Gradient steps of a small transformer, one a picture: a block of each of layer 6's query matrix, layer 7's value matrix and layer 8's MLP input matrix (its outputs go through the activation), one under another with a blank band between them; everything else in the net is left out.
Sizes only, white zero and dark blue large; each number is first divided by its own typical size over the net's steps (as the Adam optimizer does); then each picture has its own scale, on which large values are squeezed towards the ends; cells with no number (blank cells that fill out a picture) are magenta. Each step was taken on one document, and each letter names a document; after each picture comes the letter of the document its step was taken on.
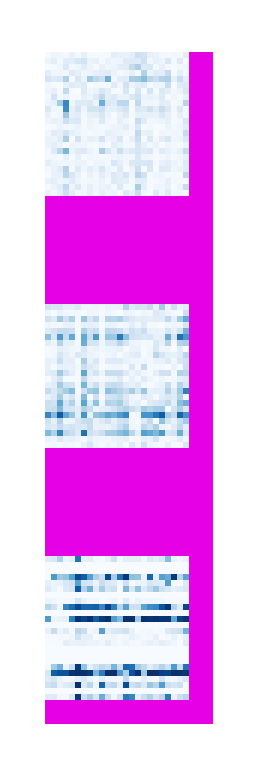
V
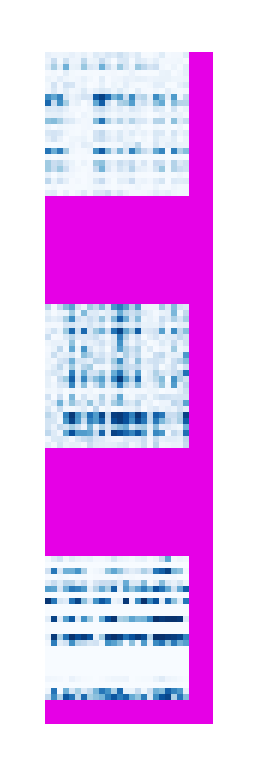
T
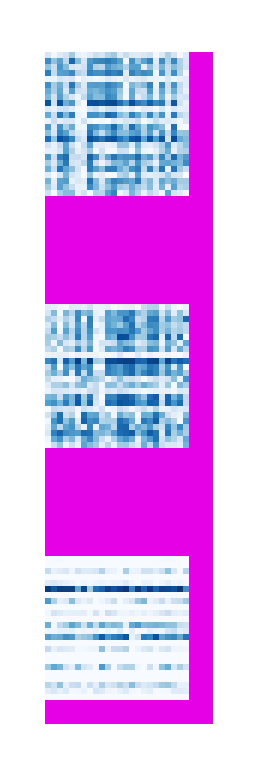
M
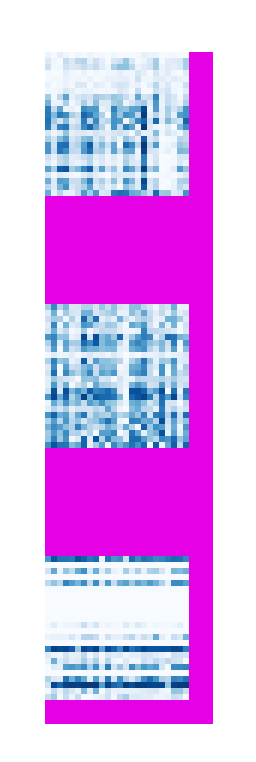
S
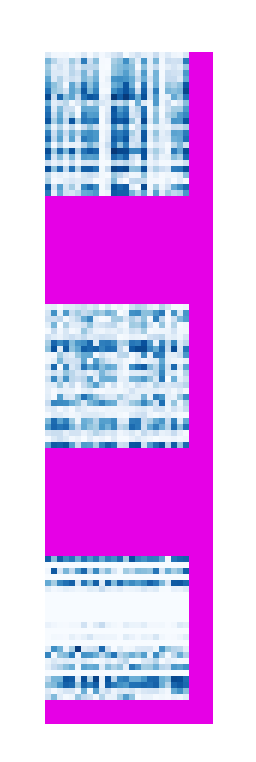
S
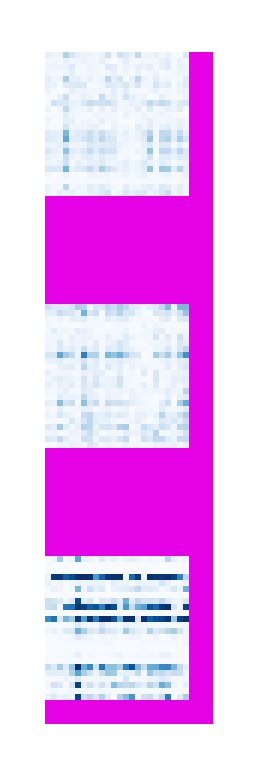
V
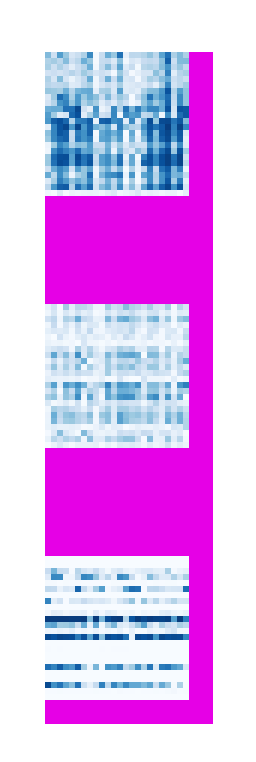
M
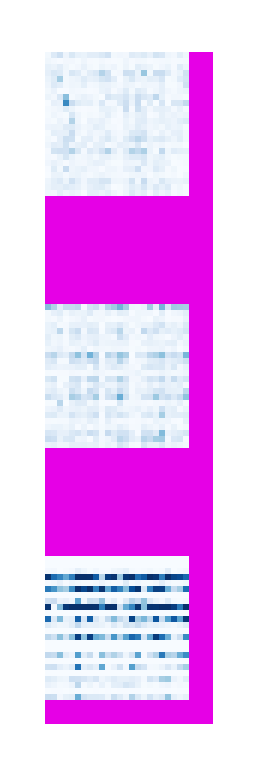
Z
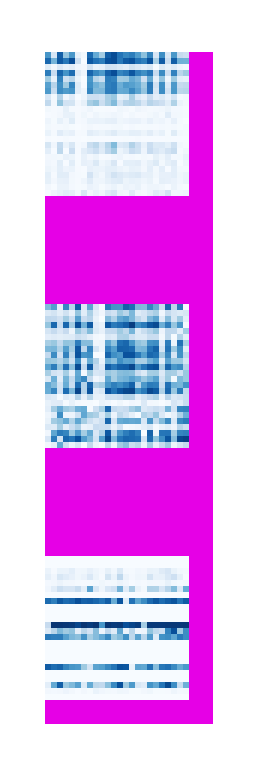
M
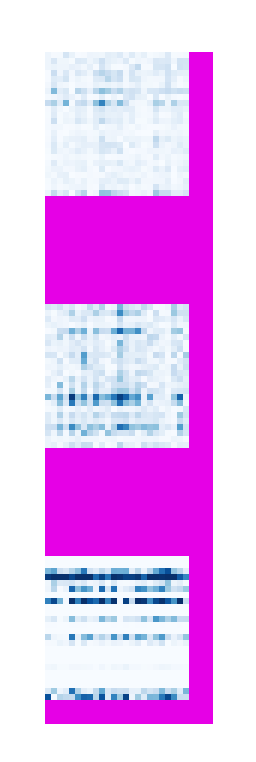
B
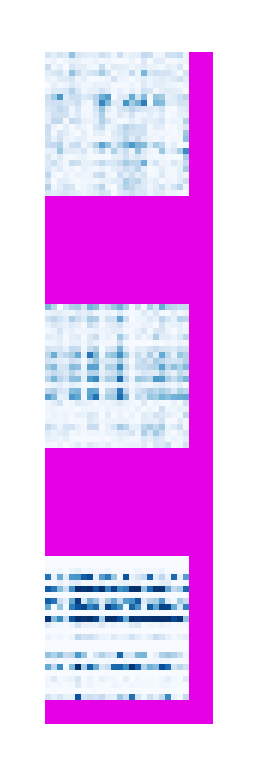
Z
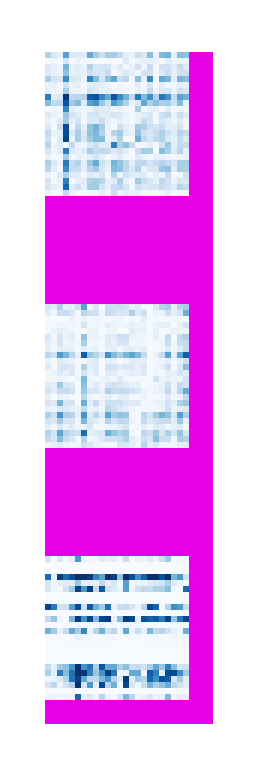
V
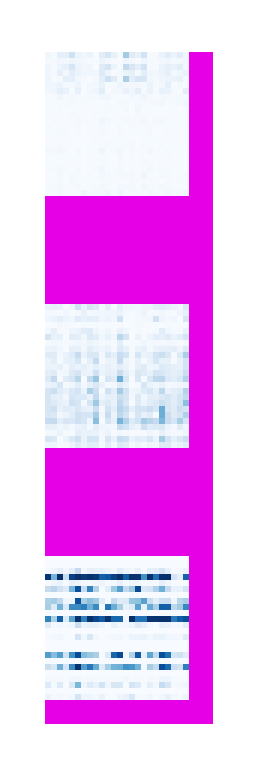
Z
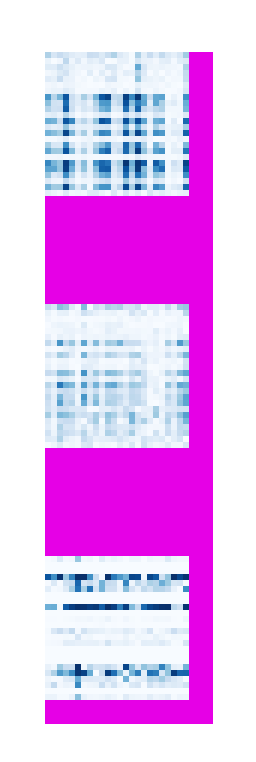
V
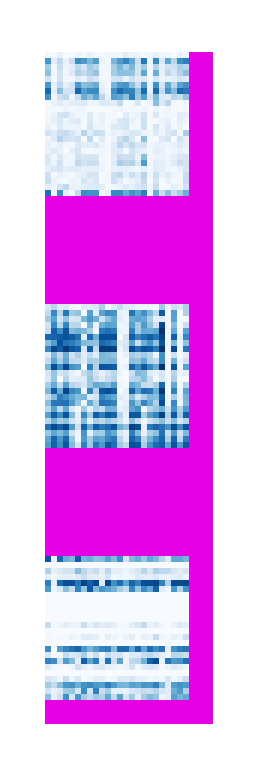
S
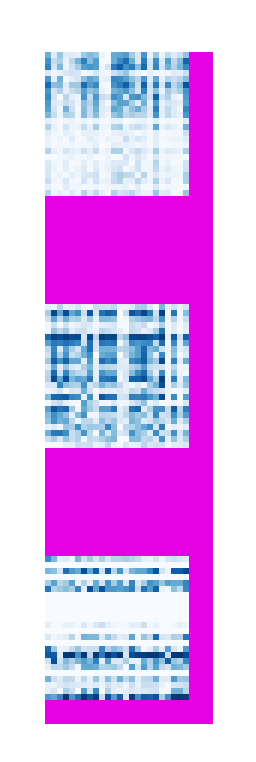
S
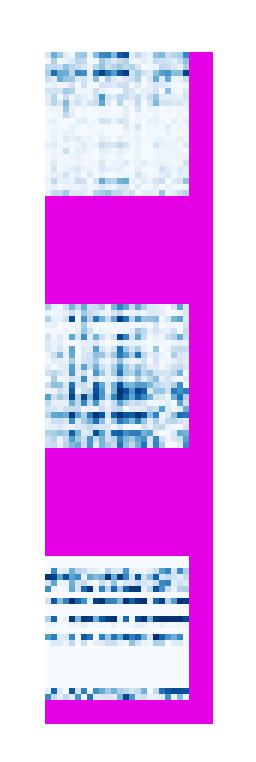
B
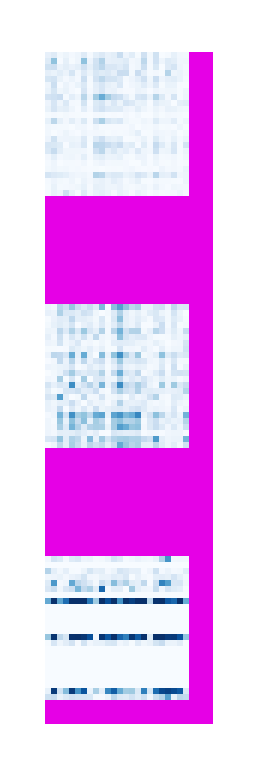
T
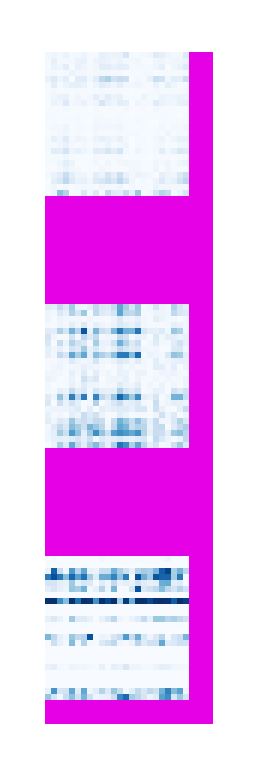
B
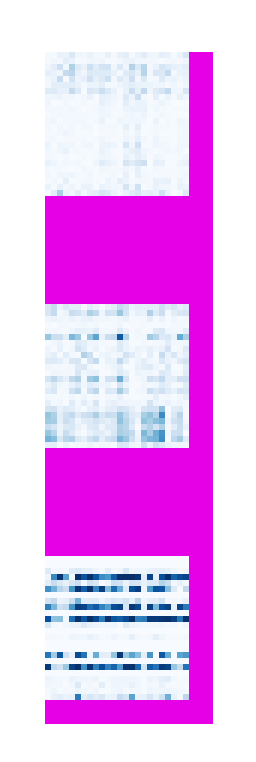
Z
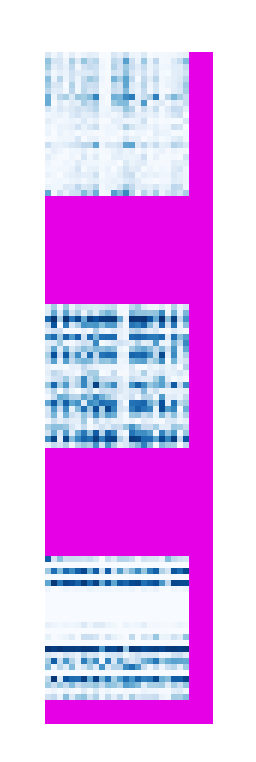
S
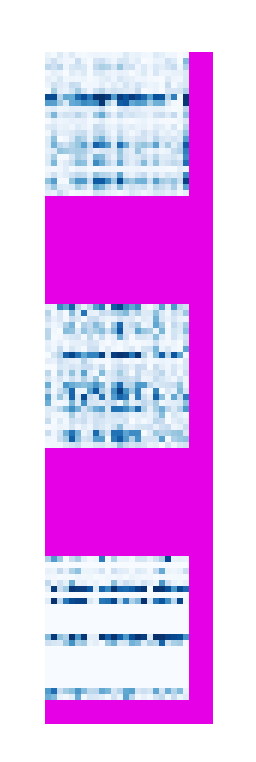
T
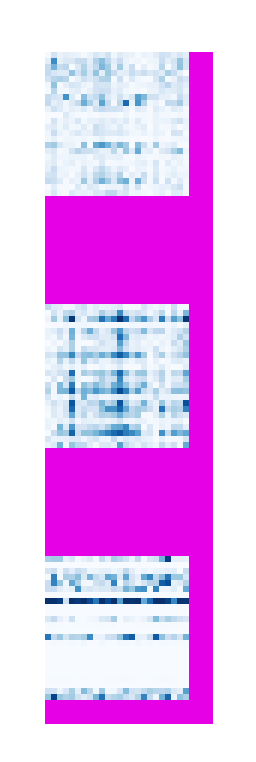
T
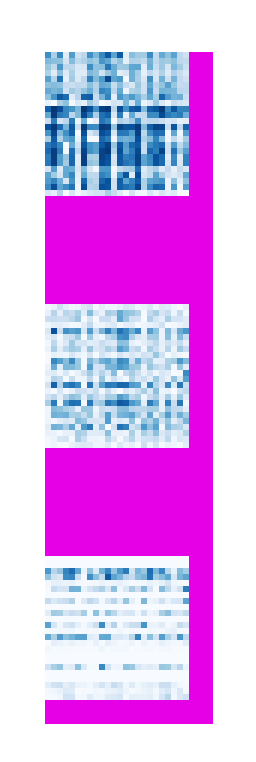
M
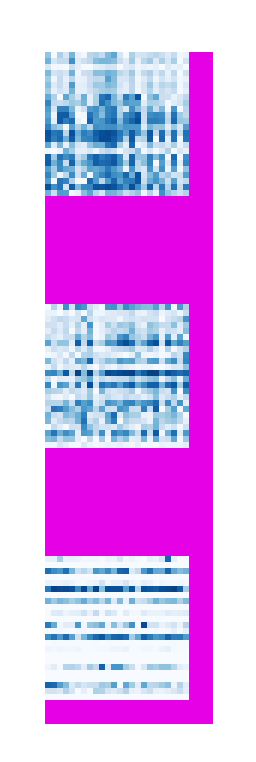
M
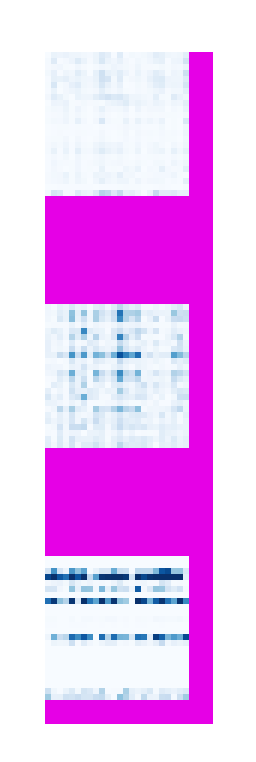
B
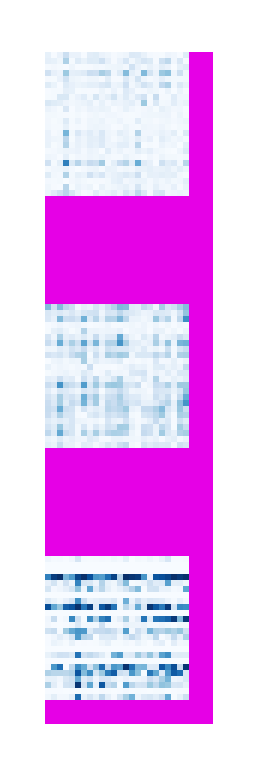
V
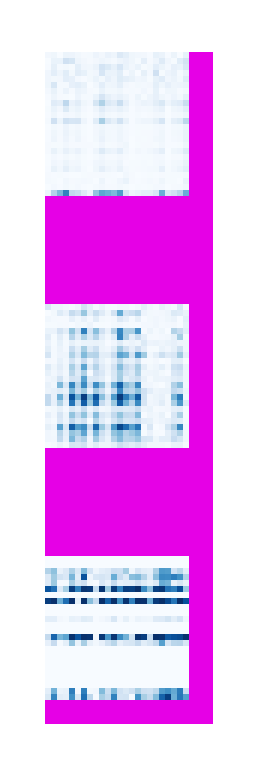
B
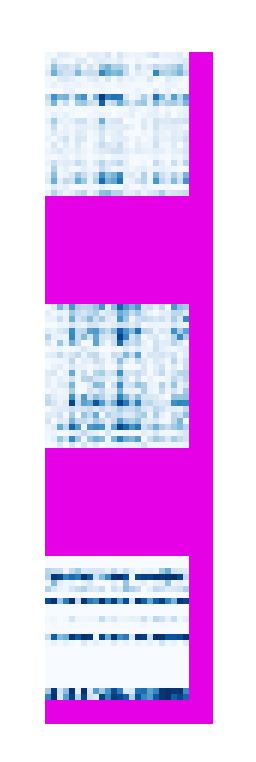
B
